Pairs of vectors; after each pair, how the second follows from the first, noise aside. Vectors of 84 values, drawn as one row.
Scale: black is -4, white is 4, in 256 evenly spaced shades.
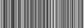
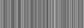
shrunk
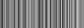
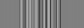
partly zeroed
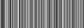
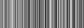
shuffled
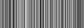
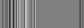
partly zeroed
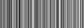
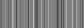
partly zeroed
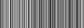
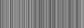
shrunk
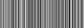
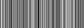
shuffled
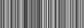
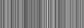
shrunk
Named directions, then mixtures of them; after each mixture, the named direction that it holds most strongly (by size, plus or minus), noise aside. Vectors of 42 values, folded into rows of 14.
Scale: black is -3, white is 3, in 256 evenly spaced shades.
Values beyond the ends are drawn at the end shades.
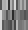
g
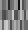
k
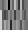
k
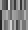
g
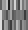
g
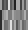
g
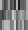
g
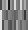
g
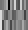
g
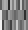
g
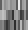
k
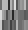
g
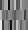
g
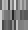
g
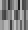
k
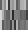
g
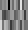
k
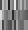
g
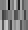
k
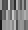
g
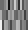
k
